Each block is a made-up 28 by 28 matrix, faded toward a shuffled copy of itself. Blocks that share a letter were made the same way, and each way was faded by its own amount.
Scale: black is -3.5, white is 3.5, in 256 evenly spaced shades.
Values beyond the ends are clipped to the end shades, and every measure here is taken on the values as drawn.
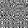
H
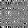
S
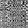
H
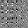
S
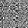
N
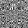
N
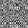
H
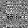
H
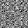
N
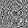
H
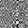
H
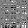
S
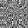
H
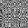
H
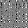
S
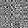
H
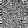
N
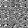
N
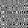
S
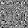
N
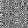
H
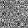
N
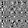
S
